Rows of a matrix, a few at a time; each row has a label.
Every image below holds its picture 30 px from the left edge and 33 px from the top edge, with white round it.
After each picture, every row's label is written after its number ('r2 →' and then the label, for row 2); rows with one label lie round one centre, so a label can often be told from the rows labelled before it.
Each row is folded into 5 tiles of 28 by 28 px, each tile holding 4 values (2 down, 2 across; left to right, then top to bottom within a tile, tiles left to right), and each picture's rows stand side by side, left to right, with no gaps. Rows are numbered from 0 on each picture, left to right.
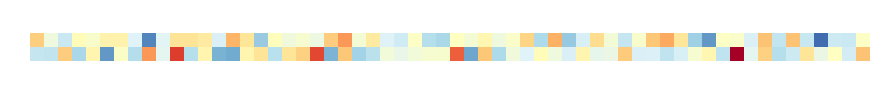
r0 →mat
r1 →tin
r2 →tin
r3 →tin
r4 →mat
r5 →tin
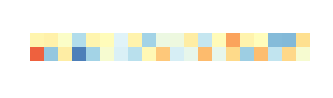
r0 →tin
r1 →mat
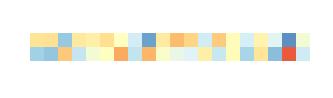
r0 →mat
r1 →mat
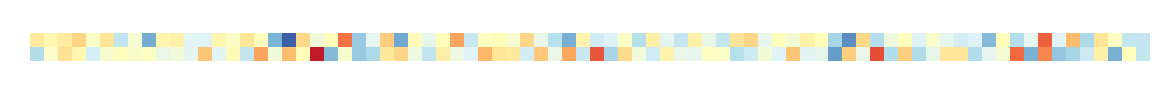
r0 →mat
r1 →mat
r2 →tin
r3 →mat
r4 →tin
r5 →mat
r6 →tin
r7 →tin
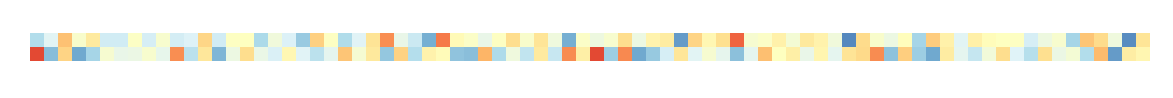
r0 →tin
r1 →tin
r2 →mat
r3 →mat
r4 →tin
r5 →mat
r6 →tin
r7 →mat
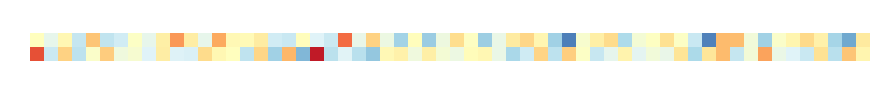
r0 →tin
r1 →mat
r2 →tin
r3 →mat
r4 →mat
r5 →mat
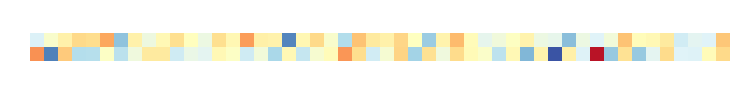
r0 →tin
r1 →mat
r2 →mat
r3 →mat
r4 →tin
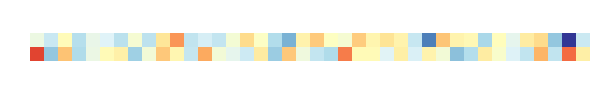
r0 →tin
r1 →mat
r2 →mat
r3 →mat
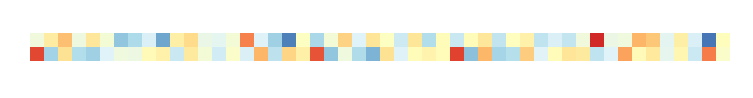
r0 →tin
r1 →mat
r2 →tin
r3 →tin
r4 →mat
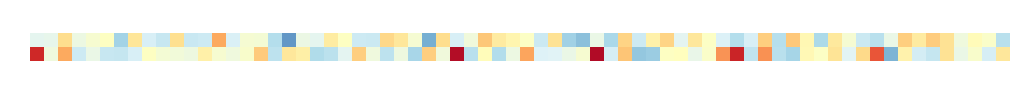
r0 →tin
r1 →mat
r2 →mat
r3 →tin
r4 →tin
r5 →tin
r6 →tin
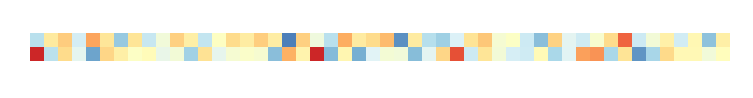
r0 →tin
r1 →mat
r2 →tin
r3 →tin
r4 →tin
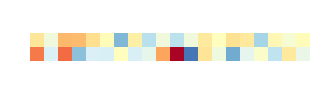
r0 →tin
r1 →tin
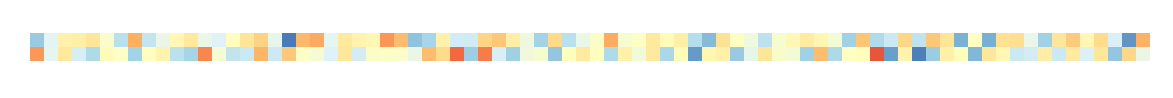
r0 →tin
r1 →mat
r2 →mat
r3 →tin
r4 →mat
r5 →mat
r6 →tin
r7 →mat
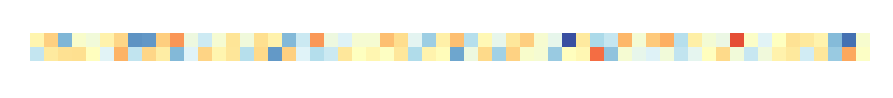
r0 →mat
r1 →mat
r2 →mat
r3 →mat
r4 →tin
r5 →mat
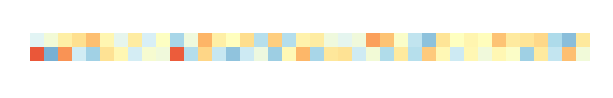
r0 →tin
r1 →tin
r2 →mat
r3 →mat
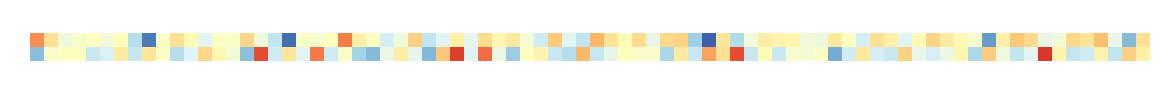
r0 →mat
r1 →mat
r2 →tin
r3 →tin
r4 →mat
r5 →tin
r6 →mat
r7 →mat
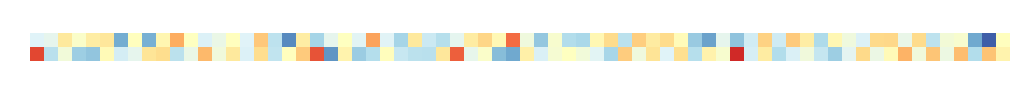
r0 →tin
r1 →mat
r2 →tin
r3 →tin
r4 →mat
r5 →tin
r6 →mat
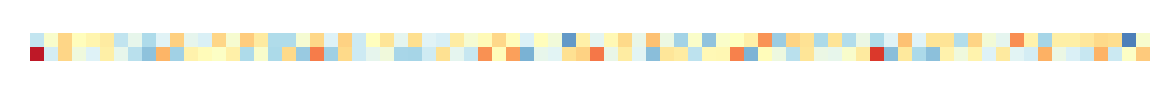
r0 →tin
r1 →mat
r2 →tin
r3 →mat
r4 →tin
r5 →tin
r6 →tin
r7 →mat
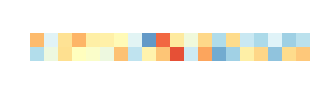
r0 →mat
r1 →tin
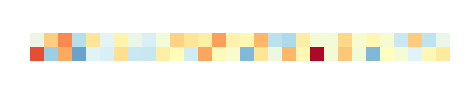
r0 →tin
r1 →mat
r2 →tin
